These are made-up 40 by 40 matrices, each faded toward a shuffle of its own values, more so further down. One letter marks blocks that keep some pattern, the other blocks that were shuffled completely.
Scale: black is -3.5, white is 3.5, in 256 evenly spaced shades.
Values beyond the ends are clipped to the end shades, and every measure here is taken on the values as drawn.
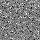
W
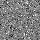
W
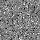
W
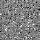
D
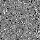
D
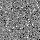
W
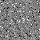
D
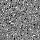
W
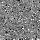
D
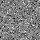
W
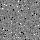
W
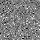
W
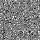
W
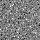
W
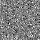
D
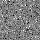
W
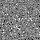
W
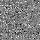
D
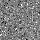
W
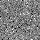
W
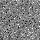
W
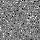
D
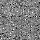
D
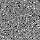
D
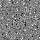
W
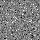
W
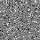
D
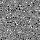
D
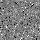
W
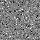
D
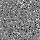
D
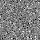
D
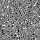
W
